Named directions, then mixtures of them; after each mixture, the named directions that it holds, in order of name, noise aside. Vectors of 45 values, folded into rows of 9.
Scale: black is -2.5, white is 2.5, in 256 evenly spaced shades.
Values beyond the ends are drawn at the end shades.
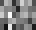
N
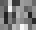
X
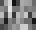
N, X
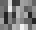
X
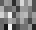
N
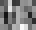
X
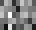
N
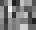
N, X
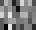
N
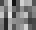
N, X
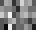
N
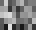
N, X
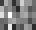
N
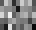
N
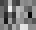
X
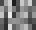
N, X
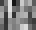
N, X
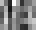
N, X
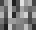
N, X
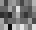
N, X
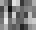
N, X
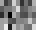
N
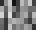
N, X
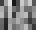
N, X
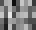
N, X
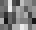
X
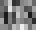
X
